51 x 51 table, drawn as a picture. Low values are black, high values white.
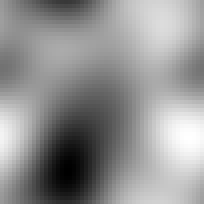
The ninth with the highest average is the bottom right. The texture varies smoothly and slowly. The halves do not mirror each other. No lone cell stands out from its neighbours. There are no regular stripes.
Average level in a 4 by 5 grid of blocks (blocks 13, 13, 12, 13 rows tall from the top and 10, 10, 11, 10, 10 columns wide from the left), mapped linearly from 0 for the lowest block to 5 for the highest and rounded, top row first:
3 2 3 4 4 / 3 3 2 3 3 / 4 1 1 3 5 / 3 0 2 4 4
